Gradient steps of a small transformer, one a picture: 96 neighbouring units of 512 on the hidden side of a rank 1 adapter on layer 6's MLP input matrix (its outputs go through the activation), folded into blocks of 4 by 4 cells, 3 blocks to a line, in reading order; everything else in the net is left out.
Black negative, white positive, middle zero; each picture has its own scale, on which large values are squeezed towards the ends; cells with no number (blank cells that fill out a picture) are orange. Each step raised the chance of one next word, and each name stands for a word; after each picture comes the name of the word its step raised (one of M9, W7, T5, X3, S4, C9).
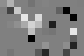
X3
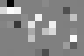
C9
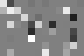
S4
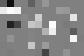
C9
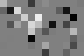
X3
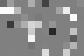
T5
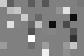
S4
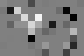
X3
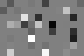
S4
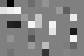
C9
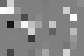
T5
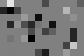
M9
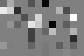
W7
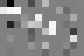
C9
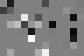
S4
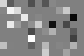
S4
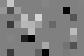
X3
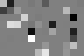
S4
